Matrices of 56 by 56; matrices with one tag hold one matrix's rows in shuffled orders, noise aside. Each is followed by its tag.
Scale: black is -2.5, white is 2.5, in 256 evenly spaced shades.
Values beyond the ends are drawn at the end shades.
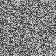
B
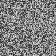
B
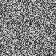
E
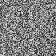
E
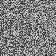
B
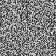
E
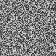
E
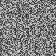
E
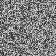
B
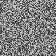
E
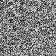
B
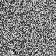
B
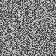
E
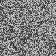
B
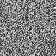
E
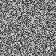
E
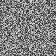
E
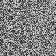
B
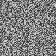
E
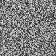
E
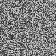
B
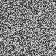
B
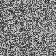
B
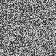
B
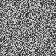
E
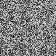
B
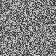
E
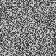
E
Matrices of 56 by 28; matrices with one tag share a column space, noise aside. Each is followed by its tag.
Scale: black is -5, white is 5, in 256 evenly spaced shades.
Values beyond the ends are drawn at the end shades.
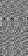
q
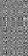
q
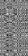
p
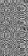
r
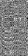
q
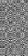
r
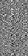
p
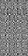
p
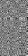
q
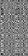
p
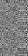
r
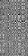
p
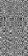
q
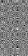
r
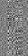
q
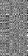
p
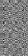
r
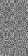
r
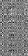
p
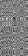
q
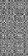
p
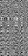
q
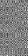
r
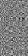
q
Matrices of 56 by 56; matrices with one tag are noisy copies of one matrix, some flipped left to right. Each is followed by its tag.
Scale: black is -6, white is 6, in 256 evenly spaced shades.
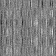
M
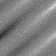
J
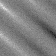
J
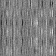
M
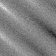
J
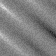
J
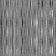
M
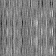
M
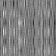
M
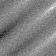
J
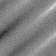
J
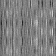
M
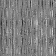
M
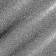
J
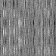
M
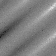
J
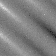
J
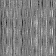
M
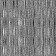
M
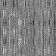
M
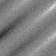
J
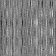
M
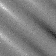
J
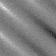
J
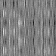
M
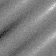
J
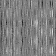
M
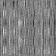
M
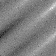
J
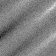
J
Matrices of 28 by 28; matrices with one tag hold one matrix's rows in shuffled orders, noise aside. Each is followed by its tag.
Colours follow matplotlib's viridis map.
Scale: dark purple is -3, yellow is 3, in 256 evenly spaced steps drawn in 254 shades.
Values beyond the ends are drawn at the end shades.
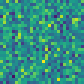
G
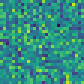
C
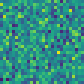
G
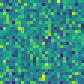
G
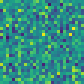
G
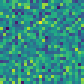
C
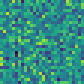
C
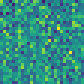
G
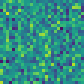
G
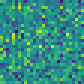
C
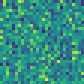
G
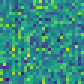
C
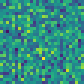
C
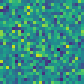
C
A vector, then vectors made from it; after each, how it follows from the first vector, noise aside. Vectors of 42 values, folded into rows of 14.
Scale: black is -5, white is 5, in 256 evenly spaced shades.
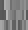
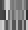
scaled up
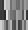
scaled up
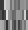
scaled up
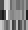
scaled up
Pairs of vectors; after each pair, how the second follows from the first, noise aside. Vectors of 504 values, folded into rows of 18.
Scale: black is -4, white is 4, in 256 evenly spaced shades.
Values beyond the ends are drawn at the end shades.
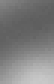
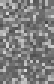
shuffled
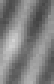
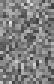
shuffled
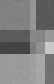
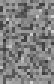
shuffled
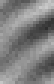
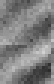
wrapped around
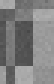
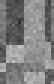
wrapped around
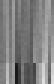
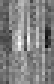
wrapped around
